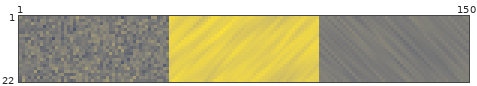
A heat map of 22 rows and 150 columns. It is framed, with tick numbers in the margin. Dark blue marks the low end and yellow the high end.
It is made of 1 by 3 panels. Panel 1,1: middling, fine-grained. Panel 1,2: very high, slanting up to the right, faint in contrast. Panel 1,3: middling, slanting down to the right, faint in contrast.
